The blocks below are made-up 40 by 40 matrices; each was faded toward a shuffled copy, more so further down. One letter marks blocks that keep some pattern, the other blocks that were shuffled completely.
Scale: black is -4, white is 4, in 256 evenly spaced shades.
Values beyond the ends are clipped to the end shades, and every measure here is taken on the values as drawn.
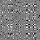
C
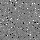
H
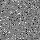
H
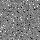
H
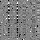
C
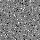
H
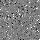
H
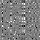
C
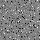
H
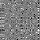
C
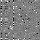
C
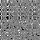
C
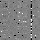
C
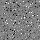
H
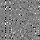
C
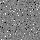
H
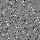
H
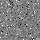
H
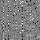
C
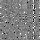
C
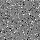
H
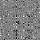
C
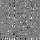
C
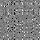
C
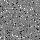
H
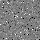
H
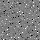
H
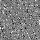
H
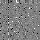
C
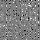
C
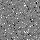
H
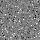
H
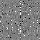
C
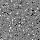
H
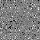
C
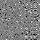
C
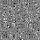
C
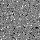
H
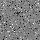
H
